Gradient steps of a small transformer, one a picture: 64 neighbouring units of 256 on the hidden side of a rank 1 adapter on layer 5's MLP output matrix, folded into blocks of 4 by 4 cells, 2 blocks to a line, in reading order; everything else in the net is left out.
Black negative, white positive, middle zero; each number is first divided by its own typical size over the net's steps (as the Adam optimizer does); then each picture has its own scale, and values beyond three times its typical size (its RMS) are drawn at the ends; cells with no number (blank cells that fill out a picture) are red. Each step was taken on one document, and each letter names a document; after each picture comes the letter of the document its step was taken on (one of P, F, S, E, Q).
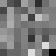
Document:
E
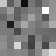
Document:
E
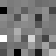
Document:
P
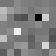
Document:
P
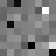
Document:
E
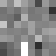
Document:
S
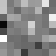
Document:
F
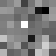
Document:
E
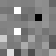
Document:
P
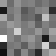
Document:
P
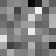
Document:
F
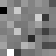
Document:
P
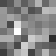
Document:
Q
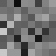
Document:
S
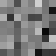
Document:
Q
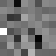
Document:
S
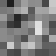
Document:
Q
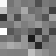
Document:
S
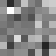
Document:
Q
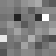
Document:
P
